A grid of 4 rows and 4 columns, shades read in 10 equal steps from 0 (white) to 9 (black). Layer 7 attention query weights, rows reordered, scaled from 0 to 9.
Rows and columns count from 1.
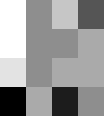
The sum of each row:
12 11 11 24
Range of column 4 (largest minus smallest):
3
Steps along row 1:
up down up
